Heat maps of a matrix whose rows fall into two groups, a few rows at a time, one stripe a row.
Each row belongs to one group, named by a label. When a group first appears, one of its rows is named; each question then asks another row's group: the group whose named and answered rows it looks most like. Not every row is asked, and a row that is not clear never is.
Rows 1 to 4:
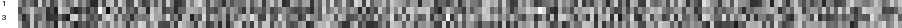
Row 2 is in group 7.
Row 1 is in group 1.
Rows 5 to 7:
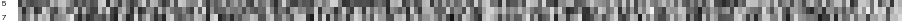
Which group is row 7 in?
1
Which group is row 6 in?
1
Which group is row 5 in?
7
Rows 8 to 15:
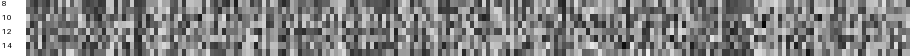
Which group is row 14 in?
7
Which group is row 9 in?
7
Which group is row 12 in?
7
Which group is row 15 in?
7
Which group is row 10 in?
1
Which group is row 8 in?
7
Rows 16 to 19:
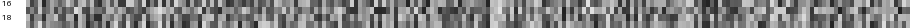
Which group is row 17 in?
7
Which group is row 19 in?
1
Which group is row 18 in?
1
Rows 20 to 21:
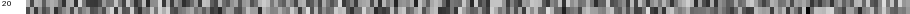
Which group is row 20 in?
1
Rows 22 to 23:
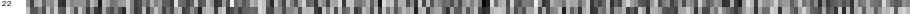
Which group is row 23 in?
1
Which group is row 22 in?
1
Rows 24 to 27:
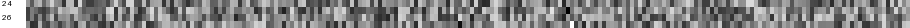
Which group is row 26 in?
7
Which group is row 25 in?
7
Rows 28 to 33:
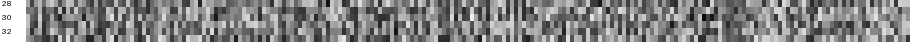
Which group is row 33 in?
7
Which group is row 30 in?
7
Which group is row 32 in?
1
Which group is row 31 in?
1
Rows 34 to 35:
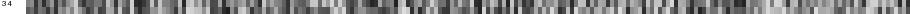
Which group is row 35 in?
7
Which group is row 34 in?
7
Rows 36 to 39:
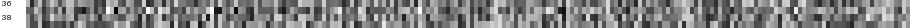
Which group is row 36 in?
1
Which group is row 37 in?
7
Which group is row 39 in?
1
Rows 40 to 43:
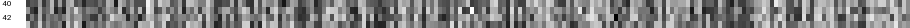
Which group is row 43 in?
7
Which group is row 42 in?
7
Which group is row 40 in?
7
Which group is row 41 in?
7
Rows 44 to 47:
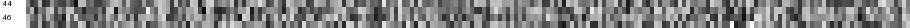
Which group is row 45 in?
7
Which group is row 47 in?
1
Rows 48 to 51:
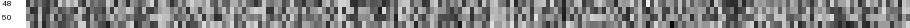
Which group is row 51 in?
1
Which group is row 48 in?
7
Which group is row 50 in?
7
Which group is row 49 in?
1
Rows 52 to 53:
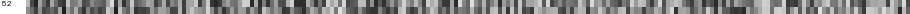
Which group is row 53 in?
7
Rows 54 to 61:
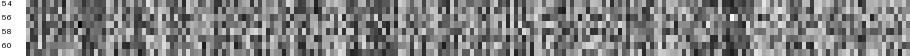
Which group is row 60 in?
7
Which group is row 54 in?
7
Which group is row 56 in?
1
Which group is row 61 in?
7
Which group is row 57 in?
7
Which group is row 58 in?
1
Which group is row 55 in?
7
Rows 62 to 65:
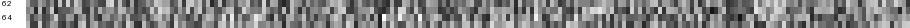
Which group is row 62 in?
7
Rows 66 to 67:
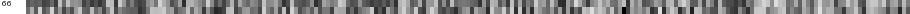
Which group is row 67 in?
7
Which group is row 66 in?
7
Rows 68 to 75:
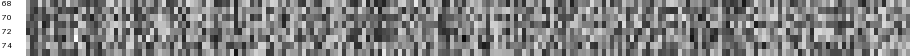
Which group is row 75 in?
1
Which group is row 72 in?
7
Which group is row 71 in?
1
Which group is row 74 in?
1
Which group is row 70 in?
7
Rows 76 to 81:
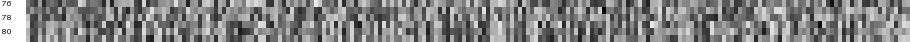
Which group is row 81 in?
1
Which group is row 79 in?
1
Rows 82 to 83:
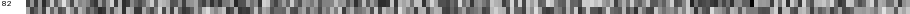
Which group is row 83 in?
1
